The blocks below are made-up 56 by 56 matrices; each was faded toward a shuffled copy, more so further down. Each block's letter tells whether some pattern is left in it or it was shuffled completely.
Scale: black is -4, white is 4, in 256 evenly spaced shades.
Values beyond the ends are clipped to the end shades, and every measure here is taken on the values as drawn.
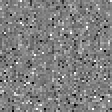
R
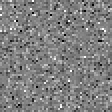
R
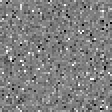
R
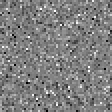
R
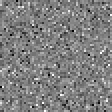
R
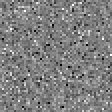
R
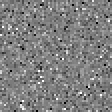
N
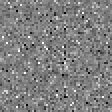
R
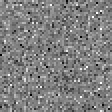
R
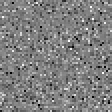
N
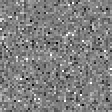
R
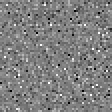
N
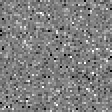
N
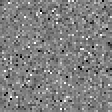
R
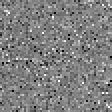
N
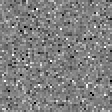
N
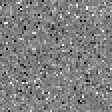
N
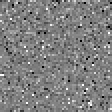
N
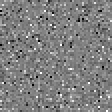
R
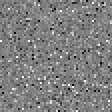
N
